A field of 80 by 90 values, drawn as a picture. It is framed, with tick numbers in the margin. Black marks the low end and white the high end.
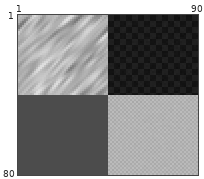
It is made of 2 by 2 panels. Panel 1,1: high, slanting up to the right. Panel 1,2: very low, checkered, faint in contrast. Panel 2,1: low, flat. Panel 2,2: high, checkered, faint in contrast.
